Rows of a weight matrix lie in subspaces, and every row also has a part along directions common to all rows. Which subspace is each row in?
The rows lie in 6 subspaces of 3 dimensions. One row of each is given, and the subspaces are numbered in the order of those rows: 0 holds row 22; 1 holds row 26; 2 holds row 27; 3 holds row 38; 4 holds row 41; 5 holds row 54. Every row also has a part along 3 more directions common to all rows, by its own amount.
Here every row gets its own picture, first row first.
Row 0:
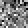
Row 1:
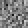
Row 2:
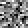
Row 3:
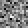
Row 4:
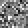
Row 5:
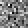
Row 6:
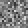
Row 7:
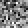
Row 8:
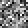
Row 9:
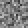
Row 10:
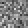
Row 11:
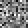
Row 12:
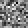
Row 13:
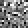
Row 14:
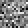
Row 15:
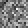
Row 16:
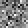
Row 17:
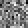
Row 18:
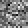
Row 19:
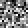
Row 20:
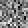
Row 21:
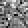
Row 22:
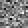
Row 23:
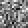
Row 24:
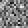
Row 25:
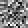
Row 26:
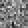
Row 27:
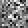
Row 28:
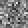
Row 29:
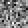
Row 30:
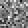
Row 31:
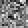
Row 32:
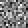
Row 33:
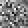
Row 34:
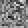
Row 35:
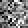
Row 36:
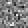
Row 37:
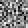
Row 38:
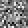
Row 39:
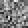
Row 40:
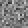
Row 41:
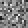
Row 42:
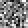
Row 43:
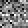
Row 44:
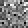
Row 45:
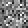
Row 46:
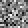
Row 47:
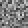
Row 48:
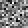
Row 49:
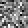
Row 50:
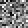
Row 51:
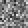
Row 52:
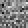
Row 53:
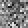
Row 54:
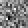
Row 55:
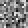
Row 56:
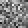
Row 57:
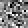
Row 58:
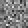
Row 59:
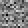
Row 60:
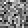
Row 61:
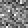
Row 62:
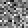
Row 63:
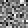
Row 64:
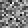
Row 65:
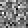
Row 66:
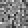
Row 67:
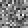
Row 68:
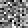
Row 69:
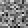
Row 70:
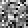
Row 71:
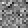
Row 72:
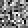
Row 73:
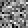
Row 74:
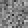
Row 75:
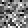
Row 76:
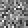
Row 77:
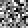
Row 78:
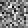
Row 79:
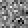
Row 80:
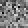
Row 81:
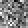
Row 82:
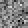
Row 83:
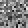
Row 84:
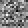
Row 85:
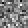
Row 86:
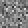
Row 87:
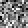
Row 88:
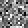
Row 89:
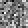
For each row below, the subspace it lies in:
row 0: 3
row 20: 5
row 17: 2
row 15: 2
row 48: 0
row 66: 1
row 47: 0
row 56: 5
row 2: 3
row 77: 4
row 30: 1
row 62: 1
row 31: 2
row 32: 5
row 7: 4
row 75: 3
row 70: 2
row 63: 0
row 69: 2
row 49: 3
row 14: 1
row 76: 3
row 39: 4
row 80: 5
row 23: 4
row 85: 3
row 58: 0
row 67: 0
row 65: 5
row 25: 3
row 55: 1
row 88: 2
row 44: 3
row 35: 4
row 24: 2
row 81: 4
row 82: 4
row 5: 5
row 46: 0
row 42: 1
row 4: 1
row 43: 5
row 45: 0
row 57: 2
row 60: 1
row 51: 0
